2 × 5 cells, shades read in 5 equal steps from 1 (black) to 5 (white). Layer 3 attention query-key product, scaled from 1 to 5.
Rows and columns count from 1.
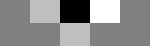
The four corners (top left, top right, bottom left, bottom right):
3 3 3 3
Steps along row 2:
same up down same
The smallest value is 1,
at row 1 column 3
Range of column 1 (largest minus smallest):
0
